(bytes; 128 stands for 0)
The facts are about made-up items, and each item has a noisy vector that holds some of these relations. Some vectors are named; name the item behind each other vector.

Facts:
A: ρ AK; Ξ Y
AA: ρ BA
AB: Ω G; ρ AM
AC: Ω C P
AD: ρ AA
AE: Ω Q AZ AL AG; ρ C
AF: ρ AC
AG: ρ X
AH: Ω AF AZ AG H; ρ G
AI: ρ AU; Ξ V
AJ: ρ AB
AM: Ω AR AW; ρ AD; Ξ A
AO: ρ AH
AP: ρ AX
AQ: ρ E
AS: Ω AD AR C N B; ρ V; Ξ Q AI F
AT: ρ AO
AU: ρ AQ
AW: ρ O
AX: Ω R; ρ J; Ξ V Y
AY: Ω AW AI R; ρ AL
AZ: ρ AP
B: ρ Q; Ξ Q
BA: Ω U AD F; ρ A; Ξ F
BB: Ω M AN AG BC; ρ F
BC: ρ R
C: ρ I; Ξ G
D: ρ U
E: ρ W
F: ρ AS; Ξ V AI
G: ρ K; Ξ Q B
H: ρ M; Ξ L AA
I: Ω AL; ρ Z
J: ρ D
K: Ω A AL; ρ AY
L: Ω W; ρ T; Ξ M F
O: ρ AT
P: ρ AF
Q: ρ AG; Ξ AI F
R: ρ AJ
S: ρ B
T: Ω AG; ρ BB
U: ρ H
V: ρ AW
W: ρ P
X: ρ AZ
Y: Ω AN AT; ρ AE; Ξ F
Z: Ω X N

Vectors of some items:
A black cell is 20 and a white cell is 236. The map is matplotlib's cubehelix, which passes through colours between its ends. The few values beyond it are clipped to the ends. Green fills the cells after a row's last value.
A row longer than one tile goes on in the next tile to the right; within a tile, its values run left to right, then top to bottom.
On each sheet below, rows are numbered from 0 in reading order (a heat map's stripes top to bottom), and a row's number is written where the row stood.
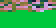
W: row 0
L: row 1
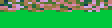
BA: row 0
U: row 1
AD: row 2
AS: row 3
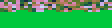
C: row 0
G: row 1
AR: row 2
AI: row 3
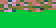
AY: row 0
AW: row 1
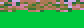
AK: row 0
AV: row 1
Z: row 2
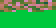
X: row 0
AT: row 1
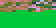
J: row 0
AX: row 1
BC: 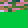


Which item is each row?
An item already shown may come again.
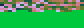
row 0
Q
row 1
AM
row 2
AN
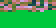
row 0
W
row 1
F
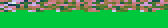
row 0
A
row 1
T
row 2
AN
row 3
R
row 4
AN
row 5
BC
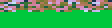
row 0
A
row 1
AZ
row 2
AL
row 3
H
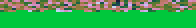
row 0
P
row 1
AG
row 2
AA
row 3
AH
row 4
F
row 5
BB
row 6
AB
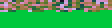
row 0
AE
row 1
AN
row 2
Y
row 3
AF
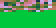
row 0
V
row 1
M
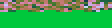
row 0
AE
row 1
AD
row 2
AW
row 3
B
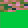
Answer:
N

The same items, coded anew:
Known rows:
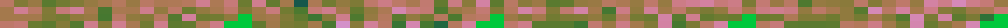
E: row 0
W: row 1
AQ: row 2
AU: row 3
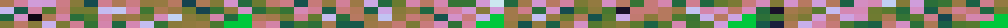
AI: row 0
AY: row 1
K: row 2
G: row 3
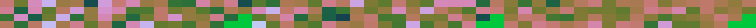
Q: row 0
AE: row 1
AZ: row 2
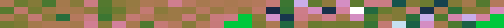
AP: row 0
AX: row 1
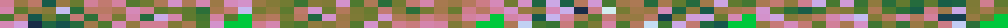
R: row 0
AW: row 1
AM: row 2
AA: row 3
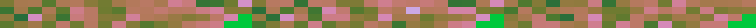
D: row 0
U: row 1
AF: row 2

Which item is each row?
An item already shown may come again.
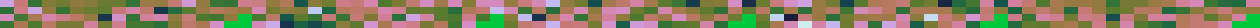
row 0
AN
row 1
R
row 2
F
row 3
V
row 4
AT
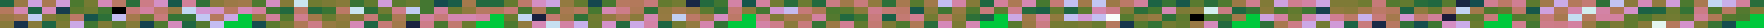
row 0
AL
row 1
A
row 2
V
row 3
BB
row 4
H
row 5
M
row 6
C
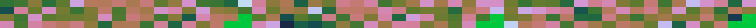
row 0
AH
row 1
R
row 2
T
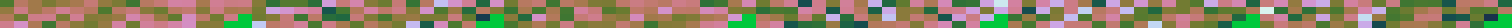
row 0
AR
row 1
T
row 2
U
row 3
AY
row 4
B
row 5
L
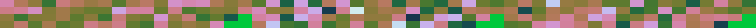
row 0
BC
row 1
AM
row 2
BA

